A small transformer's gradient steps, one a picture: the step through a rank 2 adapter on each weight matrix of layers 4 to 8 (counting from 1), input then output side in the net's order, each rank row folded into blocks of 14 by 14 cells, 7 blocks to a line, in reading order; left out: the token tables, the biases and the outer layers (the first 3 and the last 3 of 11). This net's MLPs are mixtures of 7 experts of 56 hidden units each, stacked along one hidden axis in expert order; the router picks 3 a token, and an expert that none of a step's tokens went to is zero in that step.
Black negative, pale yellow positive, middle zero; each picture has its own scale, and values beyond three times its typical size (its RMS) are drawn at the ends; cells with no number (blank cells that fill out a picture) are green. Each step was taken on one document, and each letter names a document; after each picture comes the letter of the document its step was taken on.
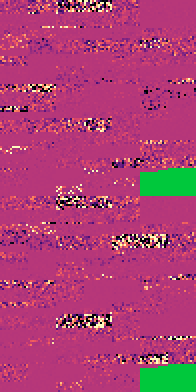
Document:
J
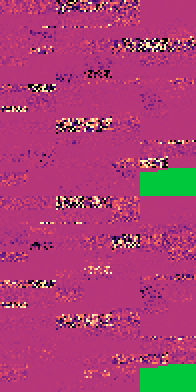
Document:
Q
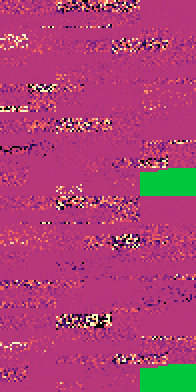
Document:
J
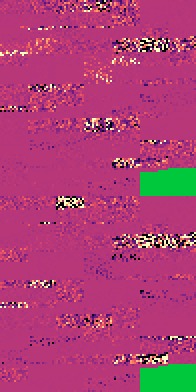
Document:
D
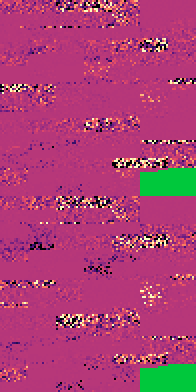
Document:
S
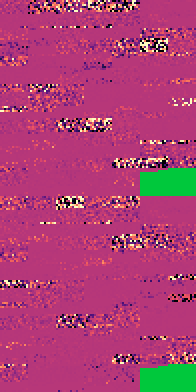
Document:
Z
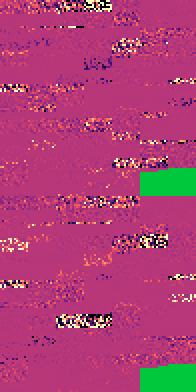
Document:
Z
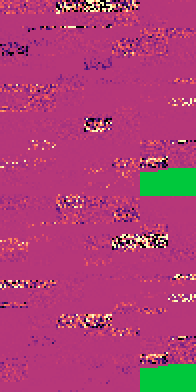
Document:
Z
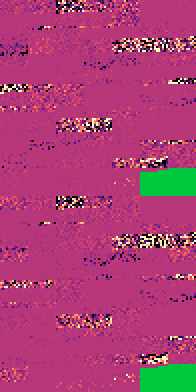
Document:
D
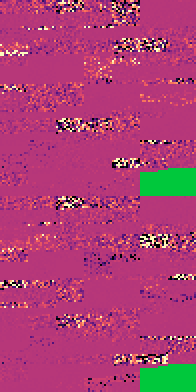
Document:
D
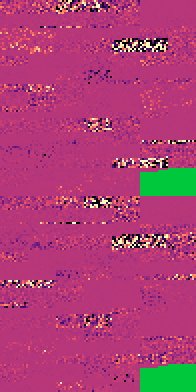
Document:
Q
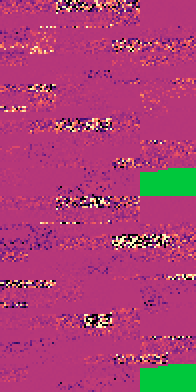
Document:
Q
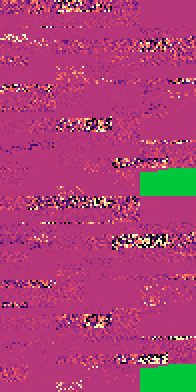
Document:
J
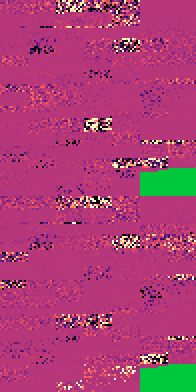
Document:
Q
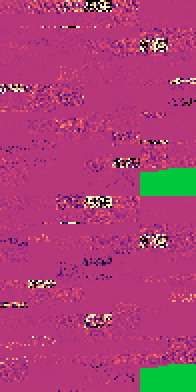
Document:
Z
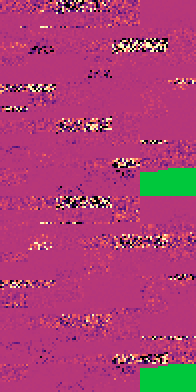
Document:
Q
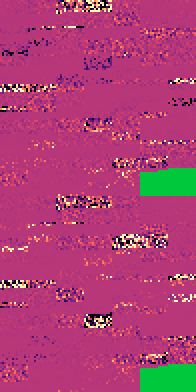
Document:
Z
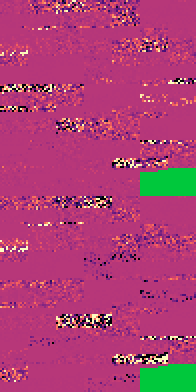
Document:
D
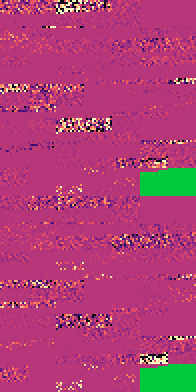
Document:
J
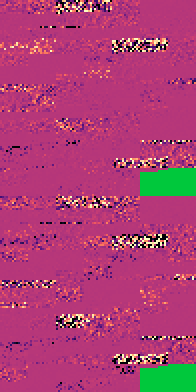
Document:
S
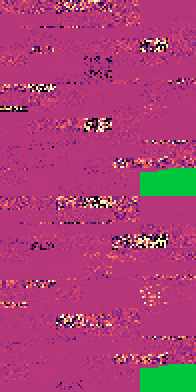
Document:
S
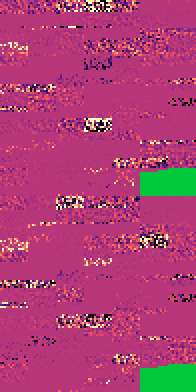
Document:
Z
